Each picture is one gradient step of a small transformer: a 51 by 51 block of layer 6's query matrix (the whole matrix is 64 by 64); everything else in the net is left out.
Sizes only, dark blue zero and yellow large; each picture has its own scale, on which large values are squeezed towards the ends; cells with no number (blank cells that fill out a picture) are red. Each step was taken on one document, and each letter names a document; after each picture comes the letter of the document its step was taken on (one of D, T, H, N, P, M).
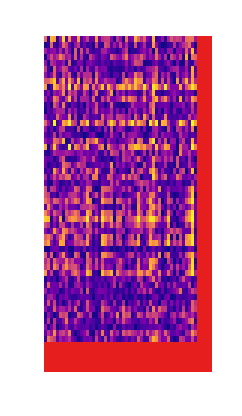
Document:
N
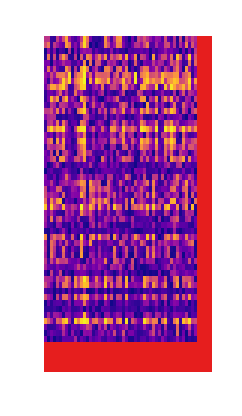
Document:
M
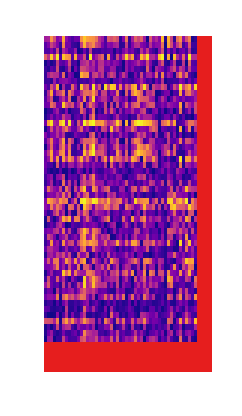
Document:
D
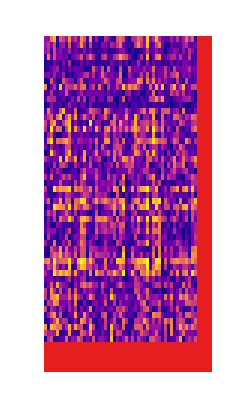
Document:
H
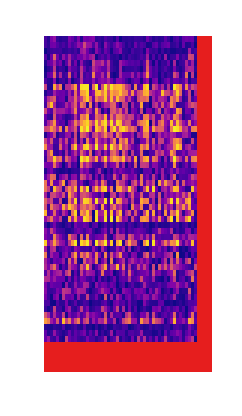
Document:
M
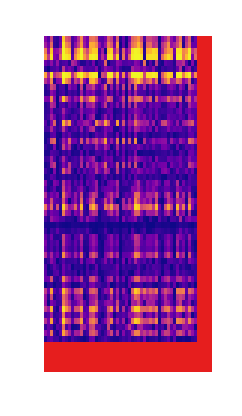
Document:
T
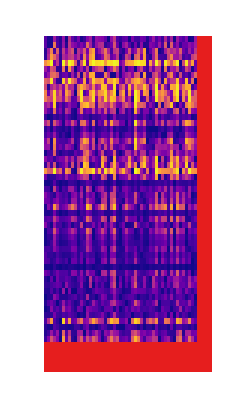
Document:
T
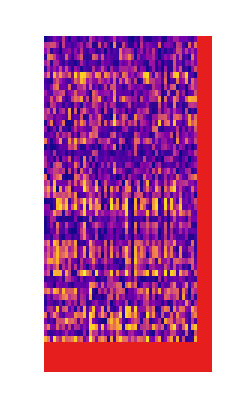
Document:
H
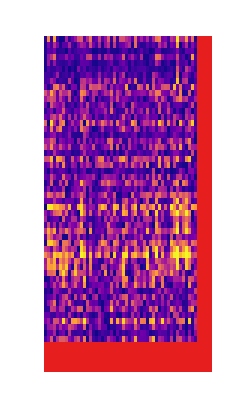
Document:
N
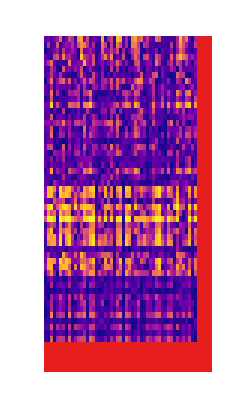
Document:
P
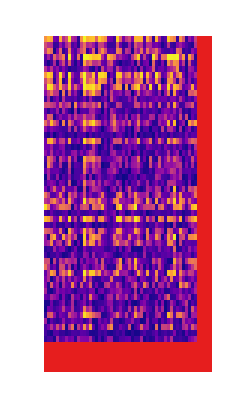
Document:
D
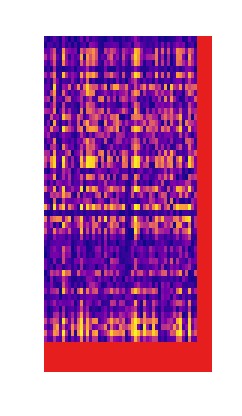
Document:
T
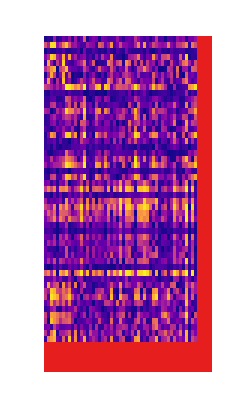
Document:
N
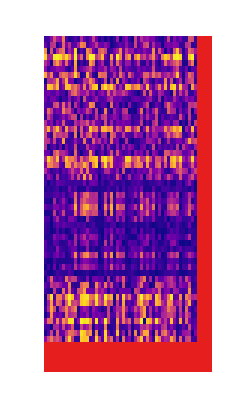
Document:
M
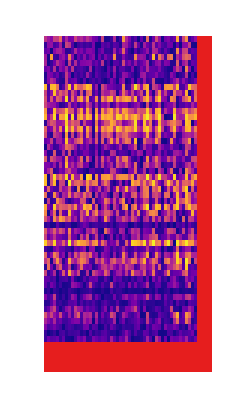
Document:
H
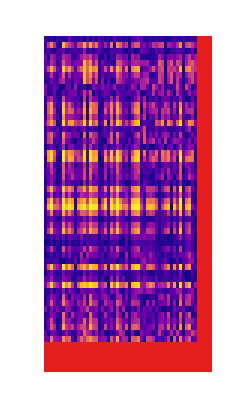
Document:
P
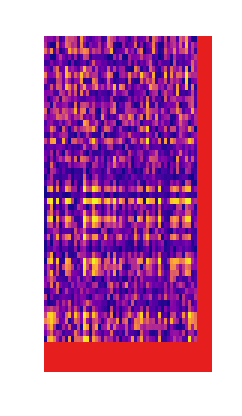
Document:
M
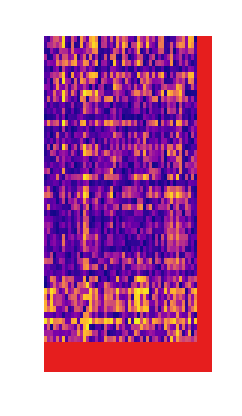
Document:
D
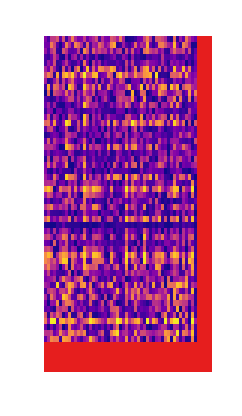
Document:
D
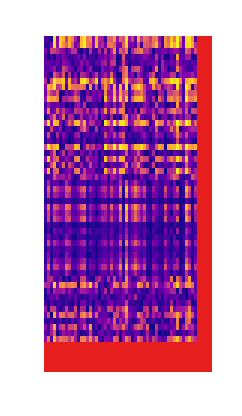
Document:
N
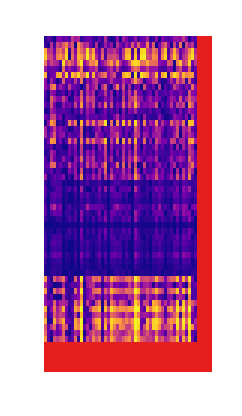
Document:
T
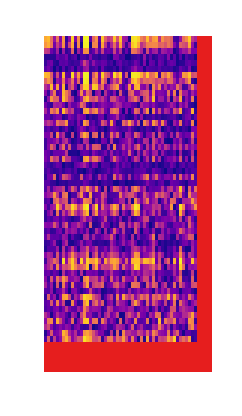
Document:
D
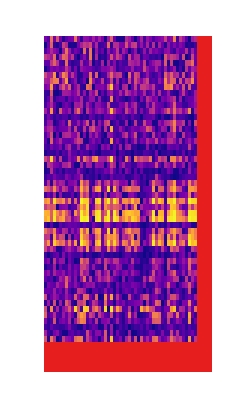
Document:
M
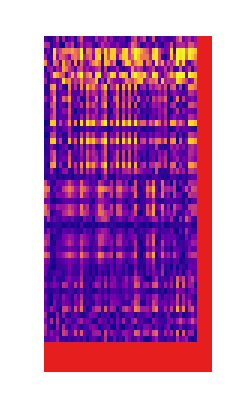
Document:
T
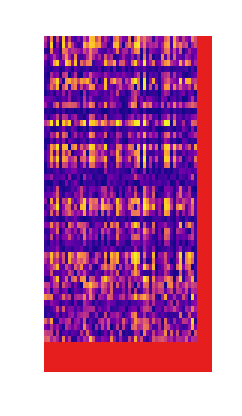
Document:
P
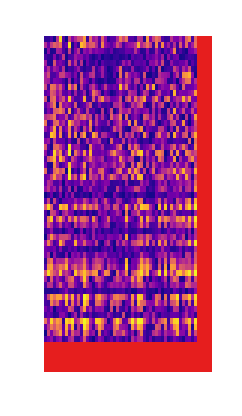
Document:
H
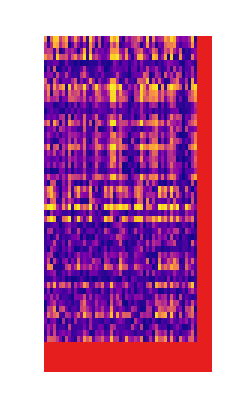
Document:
N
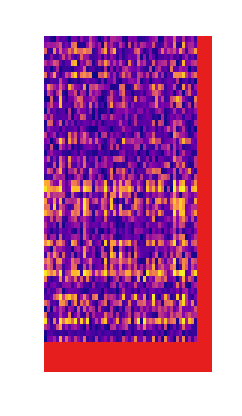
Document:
H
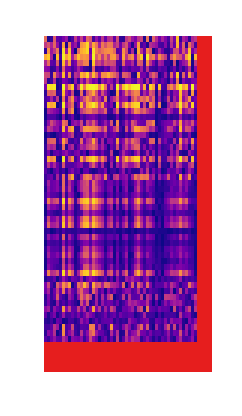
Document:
D
